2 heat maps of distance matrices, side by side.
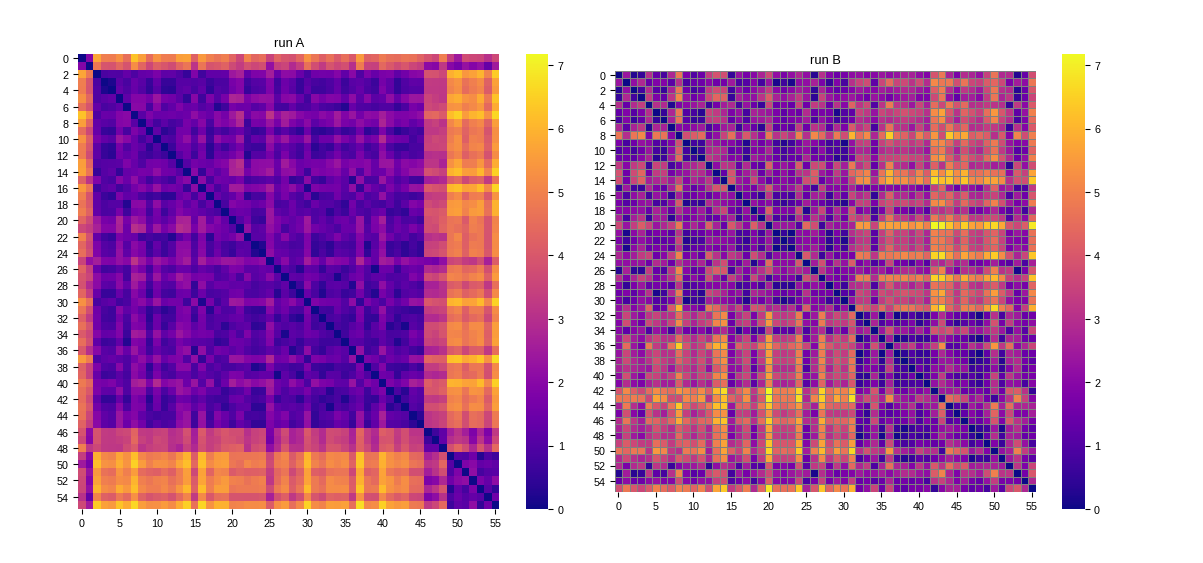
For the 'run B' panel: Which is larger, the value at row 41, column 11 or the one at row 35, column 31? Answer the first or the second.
the second
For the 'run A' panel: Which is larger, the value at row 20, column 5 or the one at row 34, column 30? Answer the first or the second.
the first
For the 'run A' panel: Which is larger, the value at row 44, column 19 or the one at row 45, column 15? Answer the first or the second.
the first
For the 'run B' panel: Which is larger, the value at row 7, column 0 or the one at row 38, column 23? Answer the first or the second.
the second
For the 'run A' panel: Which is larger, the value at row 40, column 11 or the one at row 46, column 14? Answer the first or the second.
the second
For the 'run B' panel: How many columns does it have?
56
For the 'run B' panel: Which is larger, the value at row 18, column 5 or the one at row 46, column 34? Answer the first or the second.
the second
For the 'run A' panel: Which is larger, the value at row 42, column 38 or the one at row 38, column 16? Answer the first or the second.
the second
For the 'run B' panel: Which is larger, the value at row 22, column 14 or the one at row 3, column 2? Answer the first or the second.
the first
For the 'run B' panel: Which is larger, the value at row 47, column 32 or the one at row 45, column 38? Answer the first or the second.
the second
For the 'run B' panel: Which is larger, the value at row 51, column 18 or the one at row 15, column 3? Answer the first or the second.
the first
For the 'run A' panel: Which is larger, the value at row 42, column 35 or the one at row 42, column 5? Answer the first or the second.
the second
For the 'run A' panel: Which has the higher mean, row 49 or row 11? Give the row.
49
